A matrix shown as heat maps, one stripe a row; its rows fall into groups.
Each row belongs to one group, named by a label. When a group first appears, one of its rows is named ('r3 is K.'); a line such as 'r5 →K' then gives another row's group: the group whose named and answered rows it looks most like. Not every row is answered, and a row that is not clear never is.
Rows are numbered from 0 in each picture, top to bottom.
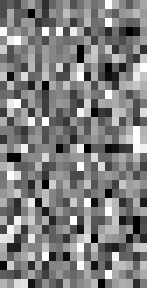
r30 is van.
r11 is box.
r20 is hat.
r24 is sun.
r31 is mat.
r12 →hat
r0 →van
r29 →hat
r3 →sun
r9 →hat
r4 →box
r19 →box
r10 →van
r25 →box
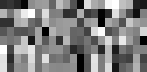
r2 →mat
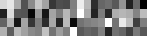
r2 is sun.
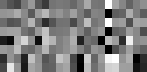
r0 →van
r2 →van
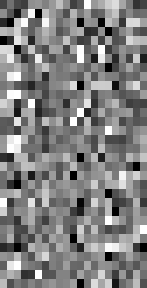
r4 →mat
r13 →sun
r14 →van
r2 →mat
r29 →box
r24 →van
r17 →mat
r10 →box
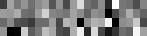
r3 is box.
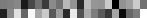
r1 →sun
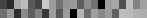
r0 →mat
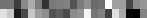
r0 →van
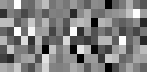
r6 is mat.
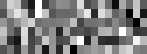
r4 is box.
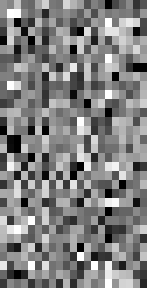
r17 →hat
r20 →sun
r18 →box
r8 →hat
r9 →box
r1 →box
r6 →van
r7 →sun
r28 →hat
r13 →hat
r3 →box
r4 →hat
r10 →van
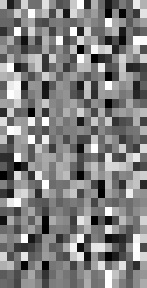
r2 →van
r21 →mat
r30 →van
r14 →box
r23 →van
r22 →box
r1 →sun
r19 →mat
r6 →hat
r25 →van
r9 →box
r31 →van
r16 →mat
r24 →hat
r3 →sun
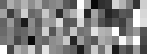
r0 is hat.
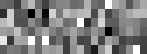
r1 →hat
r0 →van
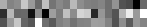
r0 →sun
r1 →hat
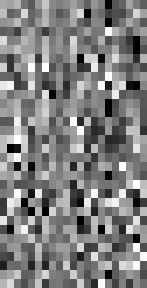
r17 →box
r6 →mat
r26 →sun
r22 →box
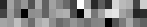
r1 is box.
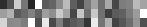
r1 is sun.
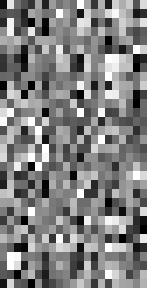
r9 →hat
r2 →hat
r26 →sun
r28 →box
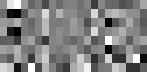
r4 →van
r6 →mat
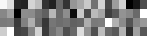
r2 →van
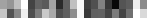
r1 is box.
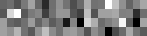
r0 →van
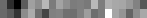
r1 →van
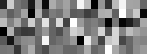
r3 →hat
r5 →van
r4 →mat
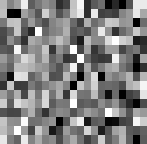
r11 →sun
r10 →sun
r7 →sun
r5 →sun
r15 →sun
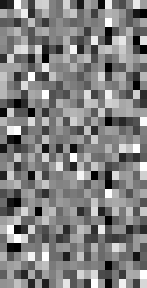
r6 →hat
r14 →box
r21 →van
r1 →sun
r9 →sun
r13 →sun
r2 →van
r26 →box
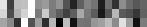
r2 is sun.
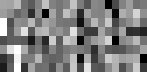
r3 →sun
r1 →hat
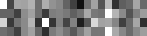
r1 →van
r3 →van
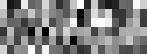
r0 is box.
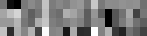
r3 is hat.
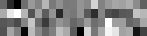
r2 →van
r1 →box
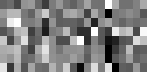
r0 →van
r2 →box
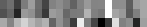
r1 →van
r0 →van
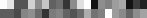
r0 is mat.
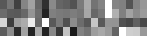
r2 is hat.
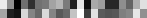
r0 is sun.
